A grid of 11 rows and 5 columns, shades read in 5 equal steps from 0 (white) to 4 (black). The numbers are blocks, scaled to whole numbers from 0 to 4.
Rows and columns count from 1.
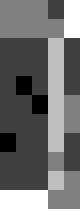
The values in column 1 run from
0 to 4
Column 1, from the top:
2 2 3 3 3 3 3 4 3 3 0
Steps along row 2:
same same same down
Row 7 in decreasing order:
3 3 3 2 1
